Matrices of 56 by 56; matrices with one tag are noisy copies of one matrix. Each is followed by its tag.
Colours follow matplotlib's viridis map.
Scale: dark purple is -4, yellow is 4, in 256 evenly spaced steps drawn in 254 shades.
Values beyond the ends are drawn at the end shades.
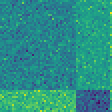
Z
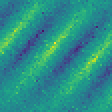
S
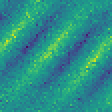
S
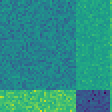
Z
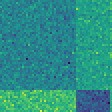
Z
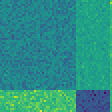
Z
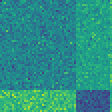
Z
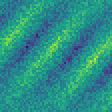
S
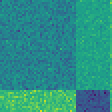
Z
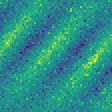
S
